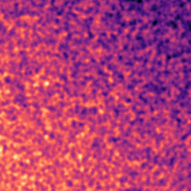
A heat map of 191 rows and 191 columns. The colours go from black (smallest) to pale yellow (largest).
Slope: up to the bottom left. Grain: blotchy. Lone odd cells: none. Ninth with the highest average: bottom left. Mirror symmetry: none. Odd rows or columns: none. Average level on the scale: 50%. Histogram: bell-shaped.
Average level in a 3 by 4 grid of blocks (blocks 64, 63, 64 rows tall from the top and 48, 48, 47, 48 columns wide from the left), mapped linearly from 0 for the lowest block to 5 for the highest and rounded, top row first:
3210
4321
5433
